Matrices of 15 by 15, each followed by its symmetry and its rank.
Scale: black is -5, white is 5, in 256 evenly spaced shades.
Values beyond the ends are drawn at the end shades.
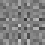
antisymmetric, rank two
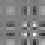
symmetric, rank one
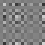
symmetric, rank one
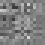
neither, rank three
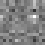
neither, rank three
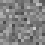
neither, full rank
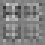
antisymmetric, rank two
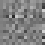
neither, rank three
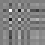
symmetric, rank one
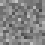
neither, full rank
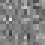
neither, rank three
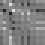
antisymmetric, rank two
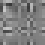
antisymmetric, rank two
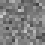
neither, full rank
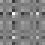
symmetric, rank one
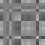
symmetric, rank one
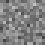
neither, full rank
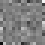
antisymmetric, rank two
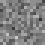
neither, full rank
